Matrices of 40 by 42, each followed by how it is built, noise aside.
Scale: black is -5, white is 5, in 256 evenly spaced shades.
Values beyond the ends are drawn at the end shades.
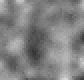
smooth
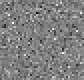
noise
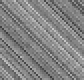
Toeplitz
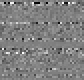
uneven rows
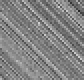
Toeplitz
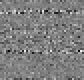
uneven rows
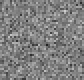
noise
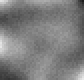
smooth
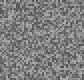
noise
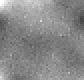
smooth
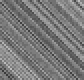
Toeplitz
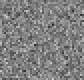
noise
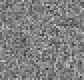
noise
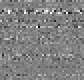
uneven rows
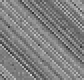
Toeplitz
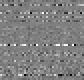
uneven rows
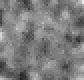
smooth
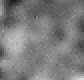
smooth
